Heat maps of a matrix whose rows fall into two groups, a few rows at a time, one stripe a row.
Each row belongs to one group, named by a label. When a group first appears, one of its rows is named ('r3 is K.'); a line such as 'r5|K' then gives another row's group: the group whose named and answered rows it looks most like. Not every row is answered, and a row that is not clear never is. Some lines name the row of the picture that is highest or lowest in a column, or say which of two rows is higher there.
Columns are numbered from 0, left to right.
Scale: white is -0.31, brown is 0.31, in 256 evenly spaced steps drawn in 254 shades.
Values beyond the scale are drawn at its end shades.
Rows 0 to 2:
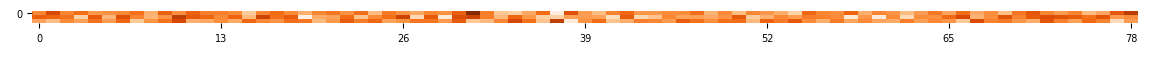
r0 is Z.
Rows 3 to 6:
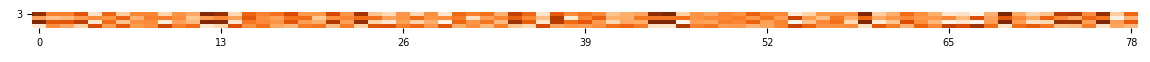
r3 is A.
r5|A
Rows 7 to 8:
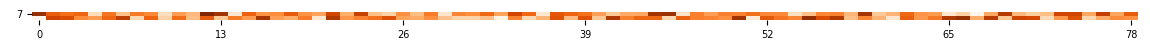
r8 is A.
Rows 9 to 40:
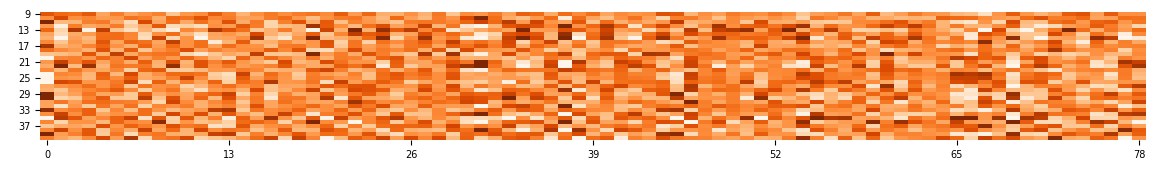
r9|A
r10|Z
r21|Z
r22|Z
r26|A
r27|Z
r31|Z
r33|A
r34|Z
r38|Z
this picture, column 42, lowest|15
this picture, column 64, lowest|17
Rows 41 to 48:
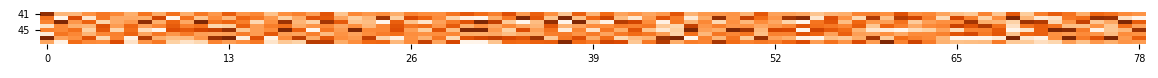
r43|Z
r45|Z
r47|A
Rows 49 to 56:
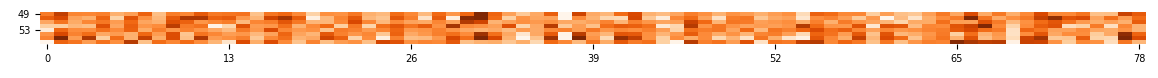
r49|Z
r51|Z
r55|Z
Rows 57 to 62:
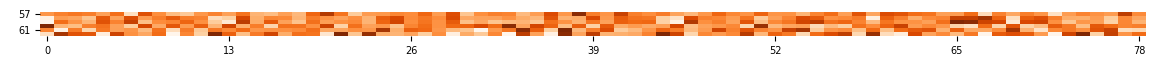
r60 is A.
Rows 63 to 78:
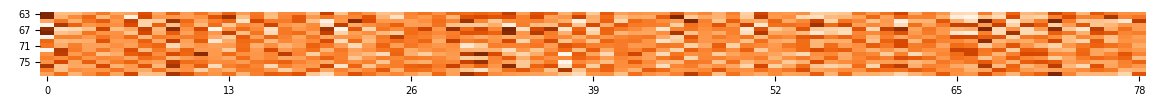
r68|A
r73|Z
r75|Z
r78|Z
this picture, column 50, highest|66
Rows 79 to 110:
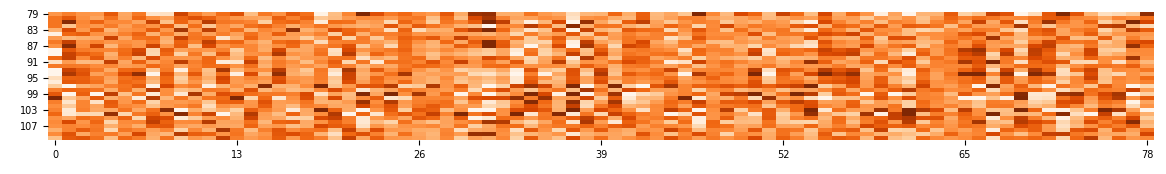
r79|Z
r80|Z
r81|Z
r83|Z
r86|Z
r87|Z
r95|A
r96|A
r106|Z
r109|Z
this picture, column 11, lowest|97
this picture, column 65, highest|94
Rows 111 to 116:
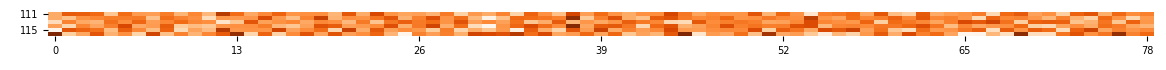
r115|A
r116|A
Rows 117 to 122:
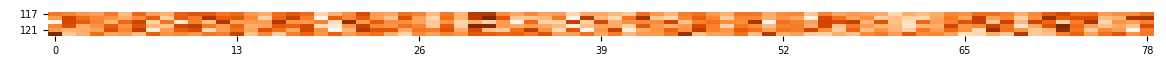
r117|Z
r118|Z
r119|A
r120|Z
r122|A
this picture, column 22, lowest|119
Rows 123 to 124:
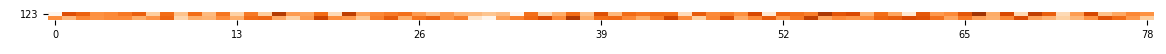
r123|A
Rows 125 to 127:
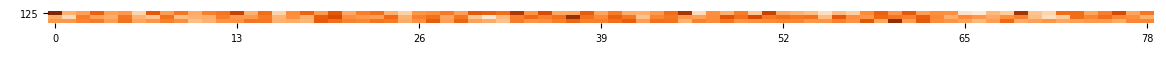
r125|A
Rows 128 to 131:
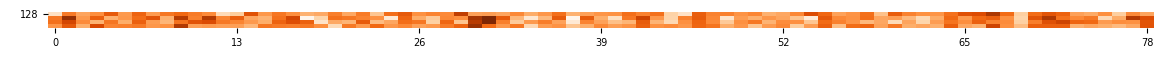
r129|Z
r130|Z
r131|Z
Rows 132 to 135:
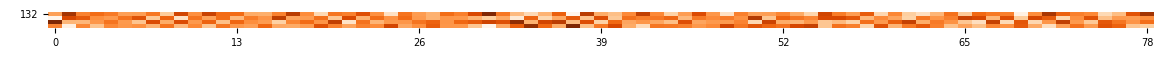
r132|Z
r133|A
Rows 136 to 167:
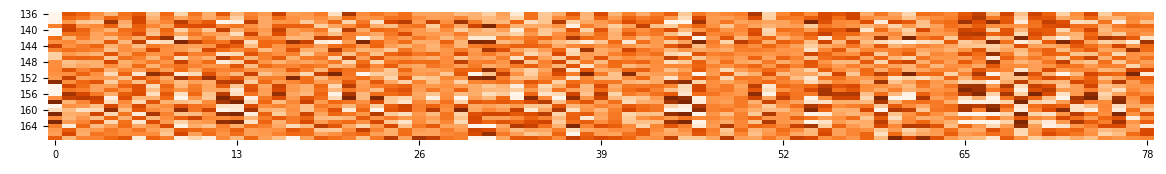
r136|A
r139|Z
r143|Z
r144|A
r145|Z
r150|Z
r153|A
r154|A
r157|A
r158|A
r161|A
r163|A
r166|Z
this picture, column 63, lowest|143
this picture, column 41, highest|151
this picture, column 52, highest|157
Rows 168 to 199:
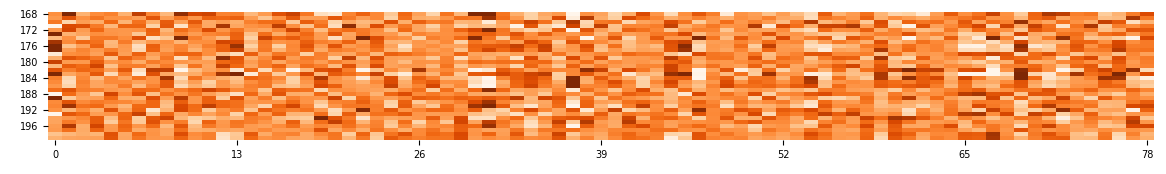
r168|Z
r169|Z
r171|A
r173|A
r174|Z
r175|A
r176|A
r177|A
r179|A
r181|A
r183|A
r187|Z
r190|Z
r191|Z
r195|Z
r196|Z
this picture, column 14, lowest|183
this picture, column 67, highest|174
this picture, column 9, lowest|182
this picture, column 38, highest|182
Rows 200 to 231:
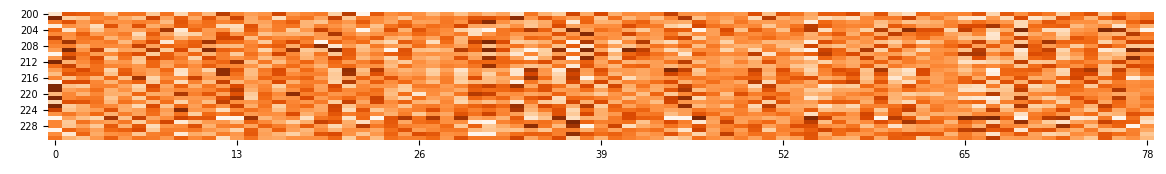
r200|A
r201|A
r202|Z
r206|A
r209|Z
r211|Z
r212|A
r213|Z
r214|A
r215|A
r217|A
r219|A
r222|A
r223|A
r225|Z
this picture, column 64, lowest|204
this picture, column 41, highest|209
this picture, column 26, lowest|220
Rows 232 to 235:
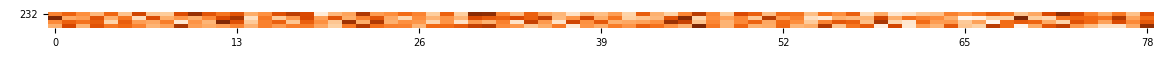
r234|A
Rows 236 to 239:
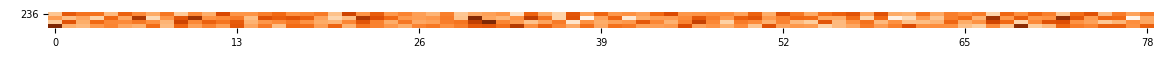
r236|A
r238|Z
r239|A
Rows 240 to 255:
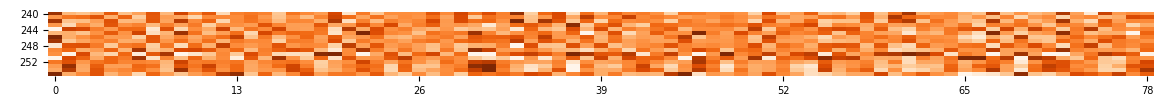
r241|Z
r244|A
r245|Z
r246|A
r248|A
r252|Z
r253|Z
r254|Z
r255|A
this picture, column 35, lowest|251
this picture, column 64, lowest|250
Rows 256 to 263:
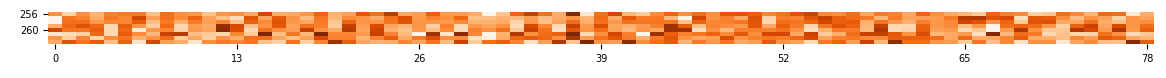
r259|A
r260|A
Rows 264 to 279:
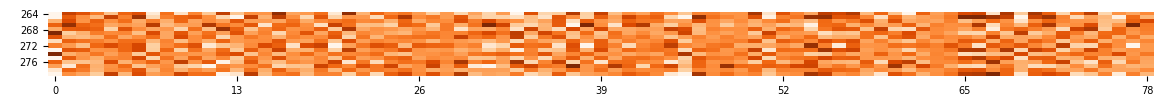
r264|A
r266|Z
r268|A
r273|A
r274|A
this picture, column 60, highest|277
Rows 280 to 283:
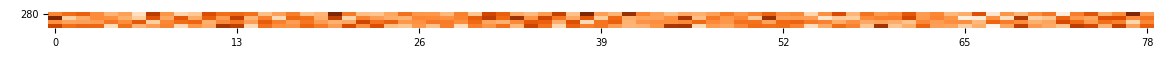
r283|A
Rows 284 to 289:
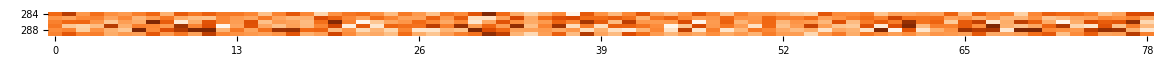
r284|Z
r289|Z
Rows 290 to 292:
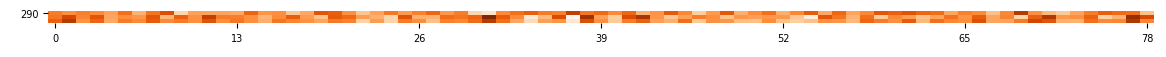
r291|Z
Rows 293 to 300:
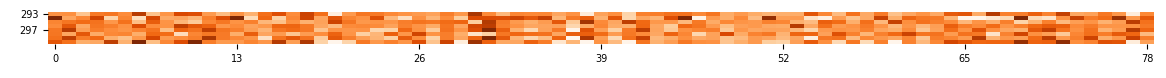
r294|A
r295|Z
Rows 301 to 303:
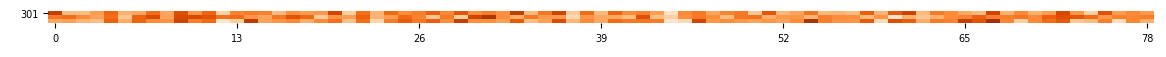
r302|Z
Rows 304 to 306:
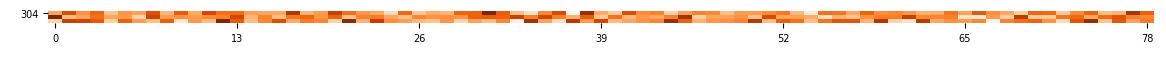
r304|Z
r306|A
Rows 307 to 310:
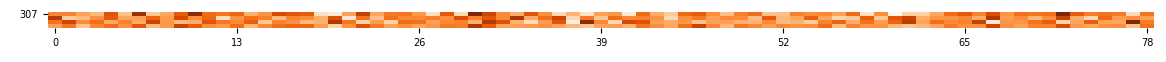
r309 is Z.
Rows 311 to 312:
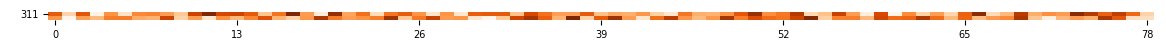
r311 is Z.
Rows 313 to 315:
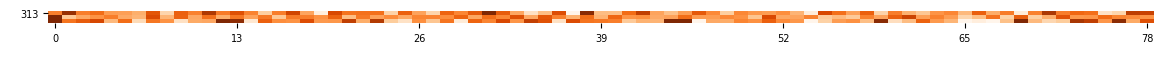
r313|Z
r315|A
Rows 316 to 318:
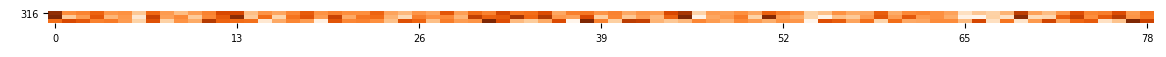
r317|A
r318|Z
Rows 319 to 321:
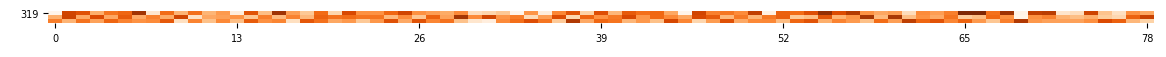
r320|Z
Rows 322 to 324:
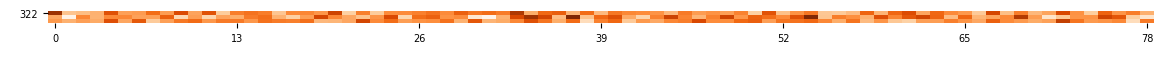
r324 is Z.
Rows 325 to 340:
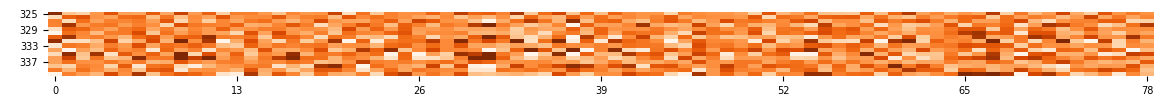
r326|A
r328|Z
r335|Z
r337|Z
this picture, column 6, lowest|338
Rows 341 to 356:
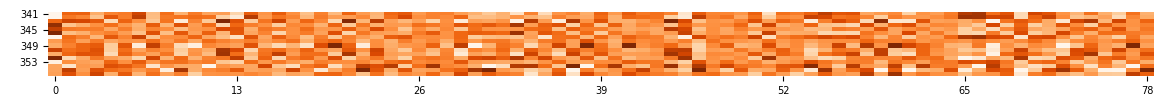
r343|A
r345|A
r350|A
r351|A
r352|A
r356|Z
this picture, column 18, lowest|349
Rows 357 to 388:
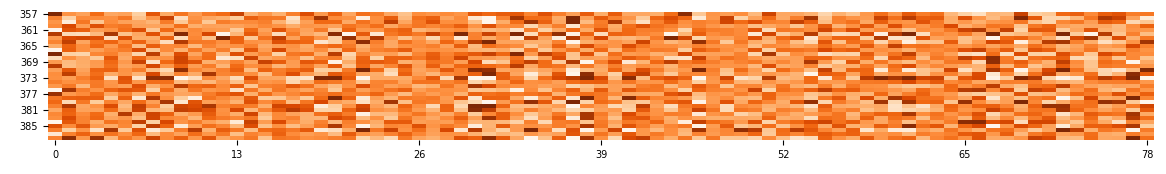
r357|A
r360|Z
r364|Z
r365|Z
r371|Z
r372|Z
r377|A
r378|Z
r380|Z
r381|Z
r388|Z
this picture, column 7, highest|373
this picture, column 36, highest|362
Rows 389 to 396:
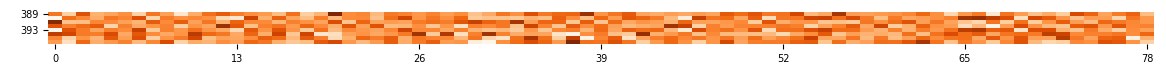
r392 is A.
